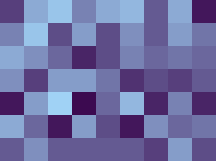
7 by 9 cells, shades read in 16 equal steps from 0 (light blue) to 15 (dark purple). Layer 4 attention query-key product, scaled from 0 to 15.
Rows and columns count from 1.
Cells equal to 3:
5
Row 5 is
14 4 0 15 8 2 13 6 13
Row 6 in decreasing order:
14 14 10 8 8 7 5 4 3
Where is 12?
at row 4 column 6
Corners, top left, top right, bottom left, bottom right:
11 14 9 10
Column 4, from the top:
6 4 13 4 15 4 9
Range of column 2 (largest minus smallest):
10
